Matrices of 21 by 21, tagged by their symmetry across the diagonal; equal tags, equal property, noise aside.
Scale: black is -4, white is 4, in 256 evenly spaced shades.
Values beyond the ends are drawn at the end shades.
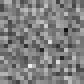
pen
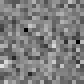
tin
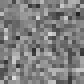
pen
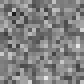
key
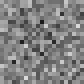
key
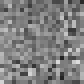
pen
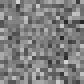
tin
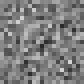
key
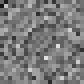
key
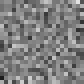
pen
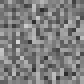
tin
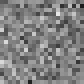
tin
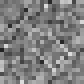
key
